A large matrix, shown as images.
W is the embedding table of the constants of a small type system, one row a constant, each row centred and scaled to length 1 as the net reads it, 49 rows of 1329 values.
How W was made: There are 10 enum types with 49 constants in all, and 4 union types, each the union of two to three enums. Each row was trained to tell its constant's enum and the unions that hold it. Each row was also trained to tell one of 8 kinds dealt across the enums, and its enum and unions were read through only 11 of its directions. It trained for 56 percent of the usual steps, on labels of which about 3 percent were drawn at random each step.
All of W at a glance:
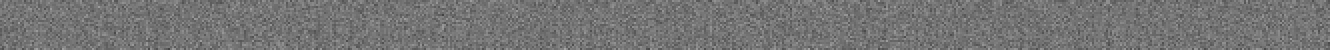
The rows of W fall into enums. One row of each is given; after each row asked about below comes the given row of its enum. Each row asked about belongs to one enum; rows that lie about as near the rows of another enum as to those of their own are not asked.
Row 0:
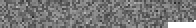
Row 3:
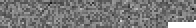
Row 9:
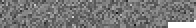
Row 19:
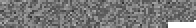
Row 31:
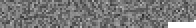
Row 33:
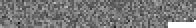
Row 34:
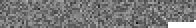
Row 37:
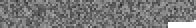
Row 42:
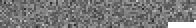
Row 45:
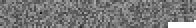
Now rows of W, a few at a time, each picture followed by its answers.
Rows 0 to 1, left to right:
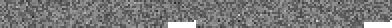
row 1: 34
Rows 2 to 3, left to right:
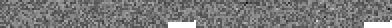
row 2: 34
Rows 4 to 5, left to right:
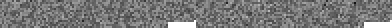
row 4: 9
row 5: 45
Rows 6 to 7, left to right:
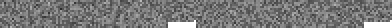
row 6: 9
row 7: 34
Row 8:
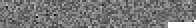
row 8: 0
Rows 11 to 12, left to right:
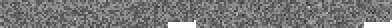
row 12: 31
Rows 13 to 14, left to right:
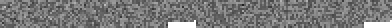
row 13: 19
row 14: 45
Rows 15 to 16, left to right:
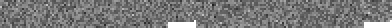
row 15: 3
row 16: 0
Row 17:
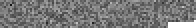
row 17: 45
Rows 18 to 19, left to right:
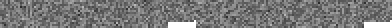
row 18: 19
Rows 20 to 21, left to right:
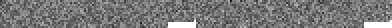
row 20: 9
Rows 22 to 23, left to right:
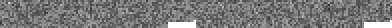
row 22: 45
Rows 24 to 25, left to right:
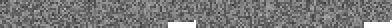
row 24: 9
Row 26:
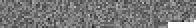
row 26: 45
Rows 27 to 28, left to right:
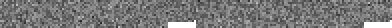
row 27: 3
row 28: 42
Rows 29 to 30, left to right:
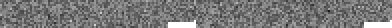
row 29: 45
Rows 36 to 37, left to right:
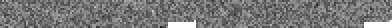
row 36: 31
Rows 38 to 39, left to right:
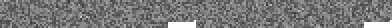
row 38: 42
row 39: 31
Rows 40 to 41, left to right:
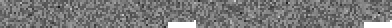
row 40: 3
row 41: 0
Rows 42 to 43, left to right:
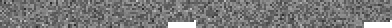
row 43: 9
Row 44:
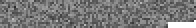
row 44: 9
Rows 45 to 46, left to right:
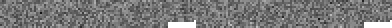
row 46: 19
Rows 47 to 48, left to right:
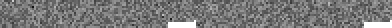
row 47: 3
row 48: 31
